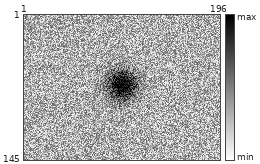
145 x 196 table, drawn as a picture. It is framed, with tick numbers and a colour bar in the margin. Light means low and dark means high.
Ninth with the highest average: centre. Slope: none. Bumps: one, in the centre. Seam: none. Mirror symmetry: none. Stripes: none. Odd rows or columns: none.
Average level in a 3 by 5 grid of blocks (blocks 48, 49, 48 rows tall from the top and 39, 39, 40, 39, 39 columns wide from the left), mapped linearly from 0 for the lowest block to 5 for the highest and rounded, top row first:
0 0 0 0 0
0 0 5 0 0
0 0 0 0 0
